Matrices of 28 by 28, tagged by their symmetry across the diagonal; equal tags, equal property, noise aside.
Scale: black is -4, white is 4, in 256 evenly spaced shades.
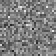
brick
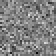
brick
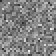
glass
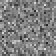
brick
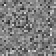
glass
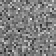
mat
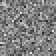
glass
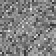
glass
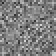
glass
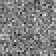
mat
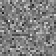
brick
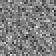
mat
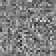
mat
